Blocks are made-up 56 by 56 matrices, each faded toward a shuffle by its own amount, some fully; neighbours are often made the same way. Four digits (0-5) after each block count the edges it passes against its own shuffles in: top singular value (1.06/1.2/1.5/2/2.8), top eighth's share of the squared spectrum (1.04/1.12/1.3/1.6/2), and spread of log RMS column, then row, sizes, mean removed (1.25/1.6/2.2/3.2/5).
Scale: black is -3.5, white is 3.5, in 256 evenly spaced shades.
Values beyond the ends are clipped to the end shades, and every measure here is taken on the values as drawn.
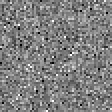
1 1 0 0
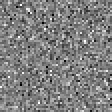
1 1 0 0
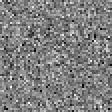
2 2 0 1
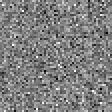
2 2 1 0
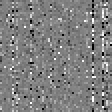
3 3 3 0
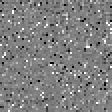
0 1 0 0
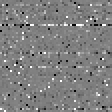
4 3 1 1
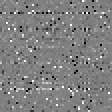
3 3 1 1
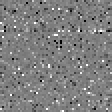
3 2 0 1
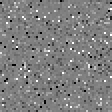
1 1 0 0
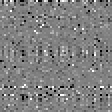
4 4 1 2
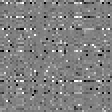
4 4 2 3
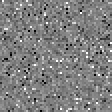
1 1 0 0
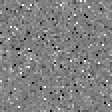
0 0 0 0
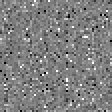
3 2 1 1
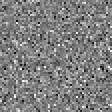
3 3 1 1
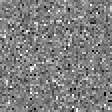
1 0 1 0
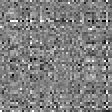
4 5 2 3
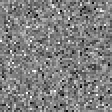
0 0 0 0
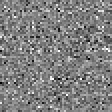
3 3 1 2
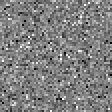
0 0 0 0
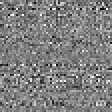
3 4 1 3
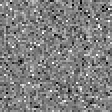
0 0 0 0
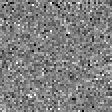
2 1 0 0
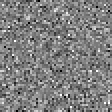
3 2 0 2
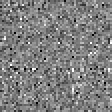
2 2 0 1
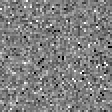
0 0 0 0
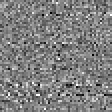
3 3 0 3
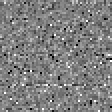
2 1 0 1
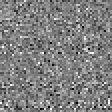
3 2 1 2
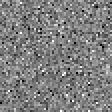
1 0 0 0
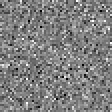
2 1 0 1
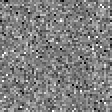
0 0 0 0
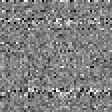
3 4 1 3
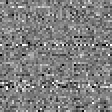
3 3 0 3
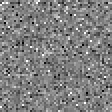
1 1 0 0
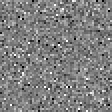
0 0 0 0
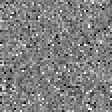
2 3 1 1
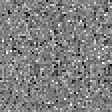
2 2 0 0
